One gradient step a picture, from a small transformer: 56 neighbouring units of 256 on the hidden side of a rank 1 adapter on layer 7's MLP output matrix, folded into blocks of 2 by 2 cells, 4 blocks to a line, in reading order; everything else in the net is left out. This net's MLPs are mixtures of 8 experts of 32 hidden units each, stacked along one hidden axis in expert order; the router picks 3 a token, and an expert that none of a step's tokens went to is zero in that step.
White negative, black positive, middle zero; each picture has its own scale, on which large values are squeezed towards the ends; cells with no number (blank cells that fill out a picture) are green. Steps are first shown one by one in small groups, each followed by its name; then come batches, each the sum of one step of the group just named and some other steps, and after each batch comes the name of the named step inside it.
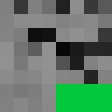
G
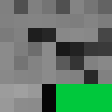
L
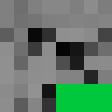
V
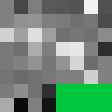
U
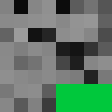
V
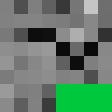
U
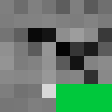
G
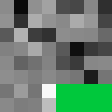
V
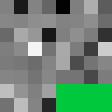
L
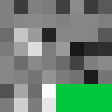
G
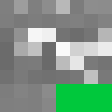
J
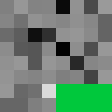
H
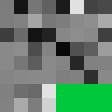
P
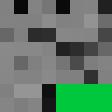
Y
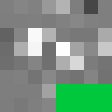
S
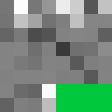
P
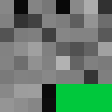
Y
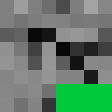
H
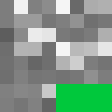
J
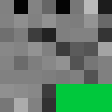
Y
